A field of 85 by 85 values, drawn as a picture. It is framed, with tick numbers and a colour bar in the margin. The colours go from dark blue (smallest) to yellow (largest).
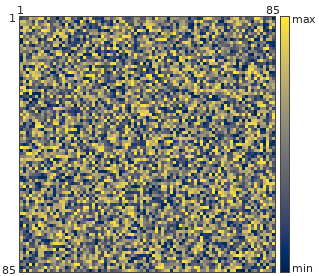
No row or column stands out. There is no seam. Overall the values sit about 50% of the way up the scale. The halves do not mirror each other. The grain is fine, like static. The histogram is flat.
